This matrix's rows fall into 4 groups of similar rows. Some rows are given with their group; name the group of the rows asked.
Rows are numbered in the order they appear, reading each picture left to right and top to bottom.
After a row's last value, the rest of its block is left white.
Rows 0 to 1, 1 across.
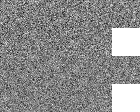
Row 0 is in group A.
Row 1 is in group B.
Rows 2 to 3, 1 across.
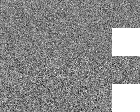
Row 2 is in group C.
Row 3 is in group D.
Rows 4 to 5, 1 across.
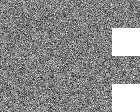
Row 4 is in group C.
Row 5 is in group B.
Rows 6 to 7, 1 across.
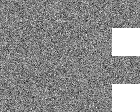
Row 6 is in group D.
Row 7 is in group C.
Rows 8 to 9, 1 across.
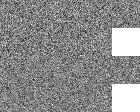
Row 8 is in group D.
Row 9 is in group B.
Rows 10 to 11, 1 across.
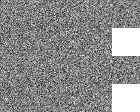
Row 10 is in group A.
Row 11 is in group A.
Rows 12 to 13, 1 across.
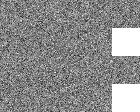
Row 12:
D
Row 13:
A
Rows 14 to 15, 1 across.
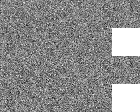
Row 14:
C
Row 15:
C
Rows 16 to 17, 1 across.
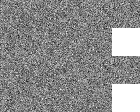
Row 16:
C
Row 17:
C
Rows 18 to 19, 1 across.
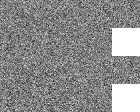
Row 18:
C
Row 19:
C
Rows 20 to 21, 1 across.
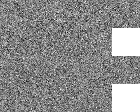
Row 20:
D
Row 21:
C
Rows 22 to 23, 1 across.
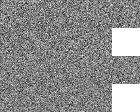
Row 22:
A
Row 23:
A
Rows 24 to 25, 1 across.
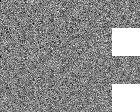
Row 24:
B
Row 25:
B
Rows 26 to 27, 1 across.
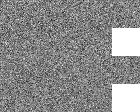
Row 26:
A
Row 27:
C
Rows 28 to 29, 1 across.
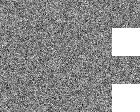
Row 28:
D
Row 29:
B
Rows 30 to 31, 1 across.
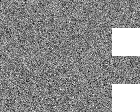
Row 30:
B
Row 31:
C
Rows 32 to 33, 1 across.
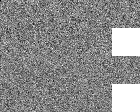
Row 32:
B
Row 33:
C
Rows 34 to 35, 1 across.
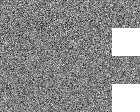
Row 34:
A
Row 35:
B
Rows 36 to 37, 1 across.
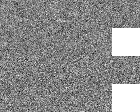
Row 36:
D
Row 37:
A
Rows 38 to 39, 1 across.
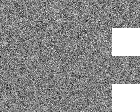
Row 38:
D
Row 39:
B
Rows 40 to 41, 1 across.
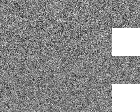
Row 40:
D
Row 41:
B
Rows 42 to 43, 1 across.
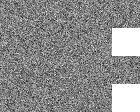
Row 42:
D
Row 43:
C
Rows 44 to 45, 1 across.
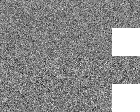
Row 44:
C
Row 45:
D
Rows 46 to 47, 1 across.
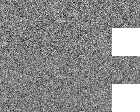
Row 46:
D
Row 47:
D
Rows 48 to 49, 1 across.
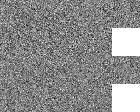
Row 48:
C
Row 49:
C
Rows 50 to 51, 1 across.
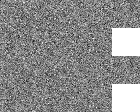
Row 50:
C
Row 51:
C
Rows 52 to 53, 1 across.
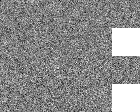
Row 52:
B
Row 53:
D
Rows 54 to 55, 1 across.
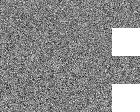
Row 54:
C
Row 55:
B
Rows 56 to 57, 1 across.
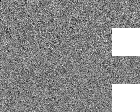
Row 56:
B
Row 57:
C
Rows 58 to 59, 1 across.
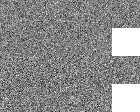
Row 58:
D
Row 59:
A
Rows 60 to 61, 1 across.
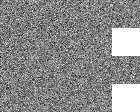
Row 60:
A
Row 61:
B
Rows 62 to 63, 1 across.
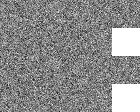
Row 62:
D
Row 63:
B
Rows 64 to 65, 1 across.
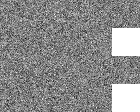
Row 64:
D
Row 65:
C
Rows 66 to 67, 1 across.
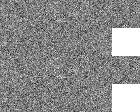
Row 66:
D
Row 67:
D
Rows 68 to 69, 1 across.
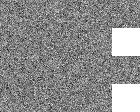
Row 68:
D
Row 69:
B
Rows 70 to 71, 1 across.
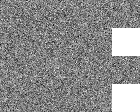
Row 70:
C
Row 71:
D
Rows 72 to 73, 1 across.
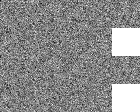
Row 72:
B
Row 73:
B
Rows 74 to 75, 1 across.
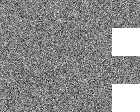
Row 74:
D
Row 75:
C
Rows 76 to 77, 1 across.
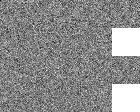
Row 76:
B
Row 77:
D
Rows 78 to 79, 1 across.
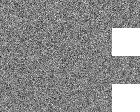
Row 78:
D
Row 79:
B
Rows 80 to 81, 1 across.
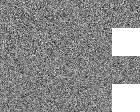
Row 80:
C
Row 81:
D
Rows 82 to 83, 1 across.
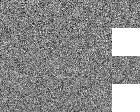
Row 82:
B
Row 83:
D
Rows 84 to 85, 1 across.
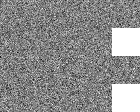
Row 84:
A
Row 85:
B
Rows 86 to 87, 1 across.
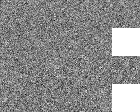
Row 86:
A
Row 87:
D
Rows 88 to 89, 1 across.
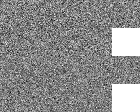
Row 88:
A
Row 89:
C
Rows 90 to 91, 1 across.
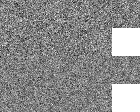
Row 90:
D
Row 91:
B
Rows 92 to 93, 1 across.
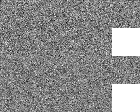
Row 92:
A
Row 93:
C
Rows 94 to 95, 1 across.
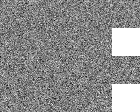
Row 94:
A
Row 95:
B
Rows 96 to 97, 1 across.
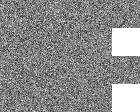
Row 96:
D
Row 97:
C
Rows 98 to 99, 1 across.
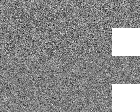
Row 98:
C
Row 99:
B
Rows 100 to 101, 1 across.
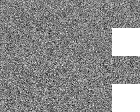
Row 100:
C
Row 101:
C
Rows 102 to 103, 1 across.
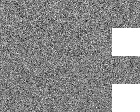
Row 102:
D
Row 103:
C
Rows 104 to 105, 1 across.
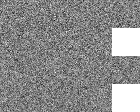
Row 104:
A
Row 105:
D
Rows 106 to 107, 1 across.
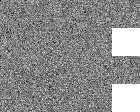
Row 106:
B
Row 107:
C
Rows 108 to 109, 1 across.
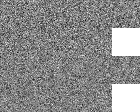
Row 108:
A
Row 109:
B
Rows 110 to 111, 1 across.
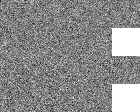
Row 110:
B
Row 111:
C
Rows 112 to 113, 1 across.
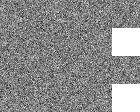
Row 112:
D
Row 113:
B
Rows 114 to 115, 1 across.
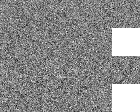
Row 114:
C
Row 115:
D
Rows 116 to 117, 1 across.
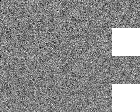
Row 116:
B
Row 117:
B
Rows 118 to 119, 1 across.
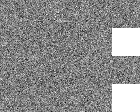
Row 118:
D
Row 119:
A
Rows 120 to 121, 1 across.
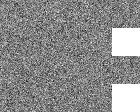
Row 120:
D
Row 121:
C
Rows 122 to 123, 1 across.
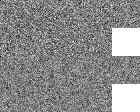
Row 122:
C
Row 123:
B
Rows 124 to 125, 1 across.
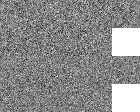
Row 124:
D
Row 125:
A
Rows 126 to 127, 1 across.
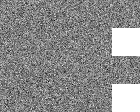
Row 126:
A
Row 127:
C
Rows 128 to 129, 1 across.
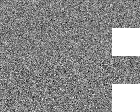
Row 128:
A
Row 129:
C
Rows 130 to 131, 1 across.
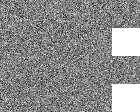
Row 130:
D
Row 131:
A
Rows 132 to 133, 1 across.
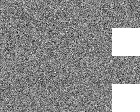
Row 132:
C
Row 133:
A
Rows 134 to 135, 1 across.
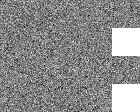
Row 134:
C
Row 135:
D
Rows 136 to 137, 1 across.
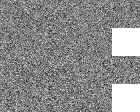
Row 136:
C
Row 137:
C
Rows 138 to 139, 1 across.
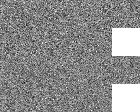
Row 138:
C
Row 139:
C
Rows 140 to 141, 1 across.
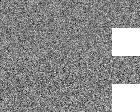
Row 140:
B
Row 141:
A
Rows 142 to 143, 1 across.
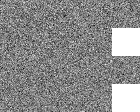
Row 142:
C
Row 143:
A
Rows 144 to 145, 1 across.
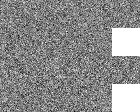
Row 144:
C
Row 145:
D
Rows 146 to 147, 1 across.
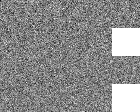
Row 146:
B
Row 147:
A
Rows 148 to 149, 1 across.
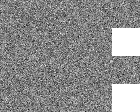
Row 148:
C
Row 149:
A
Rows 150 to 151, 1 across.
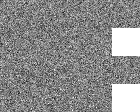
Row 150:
A
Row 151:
C
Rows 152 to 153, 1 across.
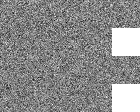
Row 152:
A
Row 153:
B
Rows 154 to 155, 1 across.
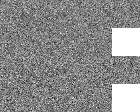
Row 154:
C
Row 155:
C
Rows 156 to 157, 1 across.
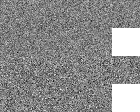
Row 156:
A
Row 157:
C
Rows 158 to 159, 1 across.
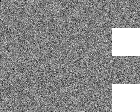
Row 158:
B
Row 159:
A
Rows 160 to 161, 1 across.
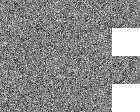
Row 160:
D
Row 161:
D
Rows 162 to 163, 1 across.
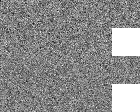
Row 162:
B
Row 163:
C
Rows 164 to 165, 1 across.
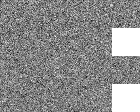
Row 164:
A
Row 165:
D
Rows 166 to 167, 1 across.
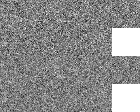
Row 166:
D
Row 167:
D
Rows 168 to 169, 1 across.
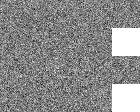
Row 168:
C
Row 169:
D
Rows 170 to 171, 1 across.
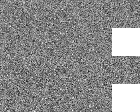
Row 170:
C
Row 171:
C
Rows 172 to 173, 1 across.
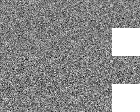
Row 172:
A
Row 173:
A
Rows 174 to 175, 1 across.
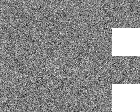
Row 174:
C
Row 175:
D
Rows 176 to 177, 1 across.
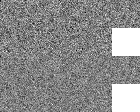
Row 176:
B
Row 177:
B
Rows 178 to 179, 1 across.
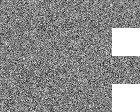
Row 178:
A
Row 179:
C
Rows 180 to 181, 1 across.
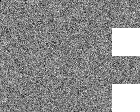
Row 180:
B
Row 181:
D
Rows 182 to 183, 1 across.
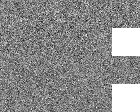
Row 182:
D
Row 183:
C
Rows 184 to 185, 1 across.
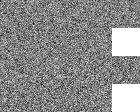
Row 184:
B
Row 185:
D
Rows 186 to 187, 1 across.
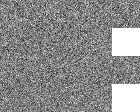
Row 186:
D
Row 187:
A
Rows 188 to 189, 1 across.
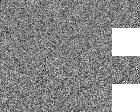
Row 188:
B
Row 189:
D
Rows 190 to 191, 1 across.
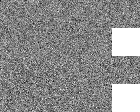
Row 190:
B
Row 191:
C
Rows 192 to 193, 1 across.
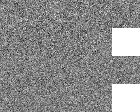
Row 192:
D
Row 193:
A
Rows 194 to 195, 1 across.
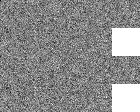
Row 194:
B
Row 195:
B
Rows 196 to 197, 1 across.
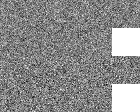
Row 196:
D
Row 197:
C
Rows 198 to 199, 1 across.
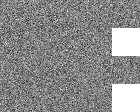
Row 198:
A
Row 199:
C
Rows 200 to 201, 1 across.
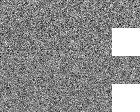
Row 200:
A
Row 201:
B
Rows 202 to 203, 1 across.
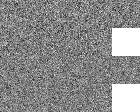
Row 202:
D
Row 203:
B
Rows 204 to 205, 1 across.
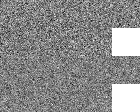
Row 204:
A
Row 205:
B
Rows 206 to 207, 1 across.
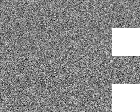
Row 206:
A
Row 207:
A
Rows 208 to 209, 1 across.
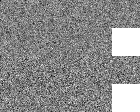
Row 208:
B
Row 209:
A
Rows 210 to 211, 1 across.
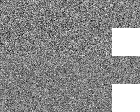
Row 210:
A
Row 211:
C
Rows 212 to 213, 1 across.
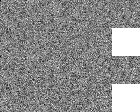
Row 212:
B
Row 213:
B
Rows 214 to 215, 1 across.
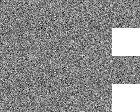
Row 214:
A
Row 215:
A
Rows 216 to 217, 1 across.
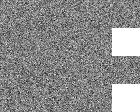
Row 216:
A
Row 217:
C
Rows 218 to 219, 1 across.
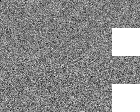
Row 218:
B
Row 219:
A
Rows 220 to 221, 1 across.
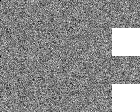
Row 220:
B
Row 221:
B
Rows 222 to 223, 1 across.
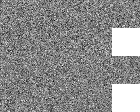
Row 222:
A
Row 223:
C
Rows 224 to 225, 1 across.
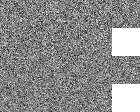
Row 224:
D
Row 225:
B
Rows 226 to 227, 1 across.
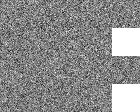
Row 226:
A
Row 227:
D
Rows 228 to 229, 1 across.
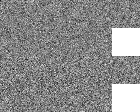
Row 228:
B
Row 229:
A
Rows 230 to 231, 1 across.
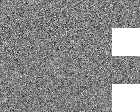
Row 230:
A
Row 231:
D
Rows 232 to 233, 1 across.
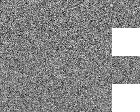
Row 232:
A
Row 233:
D
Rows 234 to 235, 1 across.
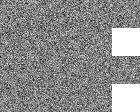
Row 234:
A
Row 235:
B
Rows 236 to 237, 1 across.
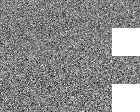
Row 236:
A
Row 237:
A
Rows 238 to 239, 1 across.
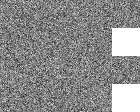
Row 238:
C
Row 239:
D
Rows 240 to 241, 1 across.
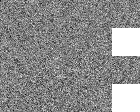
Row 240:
B
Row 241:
D
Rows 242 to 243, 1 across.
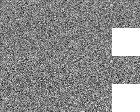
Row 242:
A
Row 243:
A
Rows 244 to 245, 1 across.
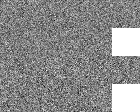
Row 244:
A
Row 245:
D
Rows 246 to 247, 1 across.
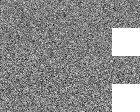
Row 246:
C
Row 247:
A
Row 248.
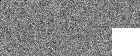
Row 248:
B
